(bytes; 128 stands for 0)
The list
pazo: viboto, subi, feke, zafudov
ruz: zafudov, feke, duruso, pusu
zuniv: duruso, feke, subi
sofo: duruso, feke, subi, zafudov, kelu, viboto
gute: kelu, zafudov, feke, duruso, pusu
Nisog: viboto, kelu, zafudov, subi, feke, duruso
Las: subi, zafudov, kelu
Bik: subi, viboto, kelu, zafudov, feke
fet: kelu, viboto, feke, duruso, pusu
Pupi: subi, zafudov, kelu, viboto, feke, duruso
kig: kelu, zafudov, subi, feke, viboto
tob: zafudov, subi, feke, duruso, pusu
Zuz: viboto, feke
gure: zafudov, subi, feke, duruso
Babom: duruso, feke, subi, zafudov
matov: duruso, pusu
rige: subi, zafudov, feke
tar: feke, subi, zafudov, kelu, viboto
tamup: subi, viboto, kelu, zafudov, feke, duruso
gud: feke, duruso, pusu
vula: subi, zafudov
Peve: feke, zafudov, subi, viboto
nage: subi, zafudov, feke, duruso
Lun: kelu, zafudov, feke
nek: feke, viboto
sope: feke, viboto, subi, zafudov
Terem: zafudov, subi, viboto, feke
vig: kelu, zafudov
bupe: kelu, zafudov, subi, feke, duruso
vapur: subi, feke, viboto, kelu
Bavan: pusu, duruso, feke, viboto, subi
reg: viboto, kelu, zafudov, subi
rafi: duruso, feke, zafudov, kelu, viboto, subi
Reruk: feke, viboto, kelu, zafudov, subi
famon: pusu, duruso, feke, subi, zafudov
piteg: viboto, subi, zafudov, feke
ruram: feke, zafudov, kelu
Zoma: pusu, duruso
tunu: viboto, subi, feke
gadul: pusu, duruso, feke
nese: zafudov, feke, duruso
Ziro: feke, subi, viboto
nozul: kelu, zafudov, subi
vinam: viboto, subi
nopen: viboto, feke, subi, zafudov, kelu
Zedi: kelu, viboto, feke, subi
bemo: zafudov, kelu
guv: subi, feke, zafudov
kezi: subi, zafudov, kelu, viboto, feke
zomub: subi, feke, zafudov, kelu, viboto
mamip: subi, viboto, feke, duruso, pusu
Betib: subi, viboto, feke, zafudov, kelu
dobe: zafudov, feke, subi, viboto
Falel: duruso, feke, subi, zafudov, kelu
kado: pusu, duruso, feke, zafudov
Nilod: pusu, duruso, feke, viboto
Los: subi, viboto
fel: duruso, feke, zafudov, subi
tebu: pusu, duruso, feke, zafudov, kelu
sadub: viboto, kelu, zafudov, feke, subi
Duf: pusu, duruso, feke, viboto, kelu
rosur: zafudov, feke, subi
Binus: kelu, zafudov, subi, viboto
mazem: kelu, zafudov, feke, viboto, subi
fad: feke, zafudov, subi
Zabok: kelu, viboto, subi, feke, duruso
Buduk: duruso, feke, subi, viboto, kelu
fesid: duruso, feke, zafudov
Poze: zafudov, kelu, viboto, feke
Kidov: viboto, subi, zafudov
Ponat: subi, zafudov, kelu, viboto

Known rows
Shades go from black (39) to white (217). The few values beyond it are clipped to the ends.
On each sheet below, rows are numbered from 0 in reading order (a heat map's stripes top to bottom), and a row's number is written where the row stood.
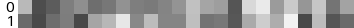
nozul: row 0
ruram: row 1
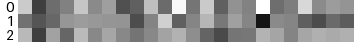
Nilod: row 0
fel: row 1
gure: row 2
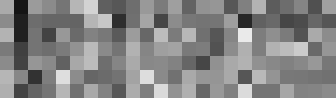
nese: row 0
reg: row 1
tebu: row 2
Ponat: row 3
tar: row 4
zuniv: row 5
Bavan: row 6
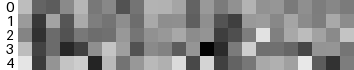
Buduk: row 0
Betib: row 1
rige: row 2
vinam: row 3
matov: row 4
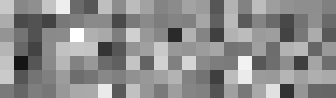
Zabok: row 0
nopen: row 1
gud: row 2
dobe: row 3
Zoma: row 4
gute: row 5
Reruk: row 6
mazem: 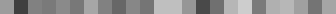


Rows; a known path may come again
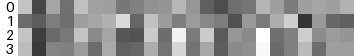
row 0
gure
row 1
Reruk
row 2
Nilod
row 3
Duf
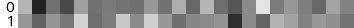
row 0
tebu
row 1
tamup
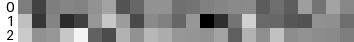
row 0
zomub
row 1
vinam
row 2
Zabok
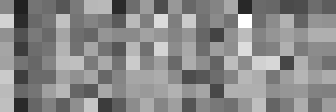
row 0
reg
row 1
gadul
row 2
nage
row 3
Bavan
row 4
sope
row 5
tob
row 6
bupe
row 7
ruz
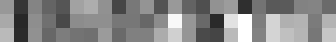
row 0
Kidov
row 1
vig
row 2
Lun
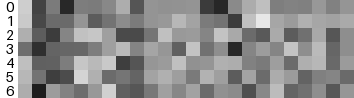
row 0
tunu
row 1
gute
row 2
rosur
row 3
Las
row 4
dobe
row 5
Babom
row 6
nese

